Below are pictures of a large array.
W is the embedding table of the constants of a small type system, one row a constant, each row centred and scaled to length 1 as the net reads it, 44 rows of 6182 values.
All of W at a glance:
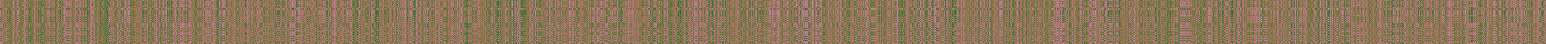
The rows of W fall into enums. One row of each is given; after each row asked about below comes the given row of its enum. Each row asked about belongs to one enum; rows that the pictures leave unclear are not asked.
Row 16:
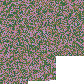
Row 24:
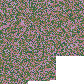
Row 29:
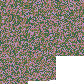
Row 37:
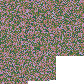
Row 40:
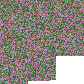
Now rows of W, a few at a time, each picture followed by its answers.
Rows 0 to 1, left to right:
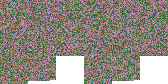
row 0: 24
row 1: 16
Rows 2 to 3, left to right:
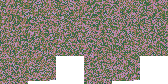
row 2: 29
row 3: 16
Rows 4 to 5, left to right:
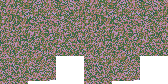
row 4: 29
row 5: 29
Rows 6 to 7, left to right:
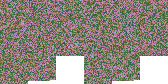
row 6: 24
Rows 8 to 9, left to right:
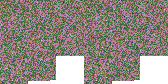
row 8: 40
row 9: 40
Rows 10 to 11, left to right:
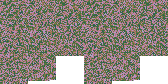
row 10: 16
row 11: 16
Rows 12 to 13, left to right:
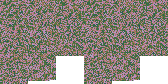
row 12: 16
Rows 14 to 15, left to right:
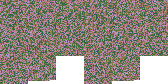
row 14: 16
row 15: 29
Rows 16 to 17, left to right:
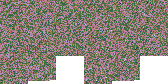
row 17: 40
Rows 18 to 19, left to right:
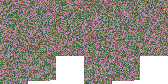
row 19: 40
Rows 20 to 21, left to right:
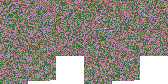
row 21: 40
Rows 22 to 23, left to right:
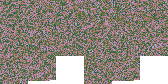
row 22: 16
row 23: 24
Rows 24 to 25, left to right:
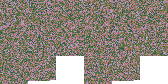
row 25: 37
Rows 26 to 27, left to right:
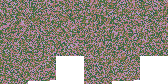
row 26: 24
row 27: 29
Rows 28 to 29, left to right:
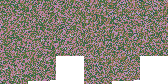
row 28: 40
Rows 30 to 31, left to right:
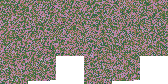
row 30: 40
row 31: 16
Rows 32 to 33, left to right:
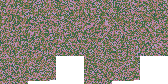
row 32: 29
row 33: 24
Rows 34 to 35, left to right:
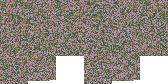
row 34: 29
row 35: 16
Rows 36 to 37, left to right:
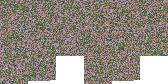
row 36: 40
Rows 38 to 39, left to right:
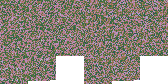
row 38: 40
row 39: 29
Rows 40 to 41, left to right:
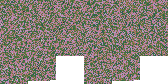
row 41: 16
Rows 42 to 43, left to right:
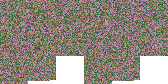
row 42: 37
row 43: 24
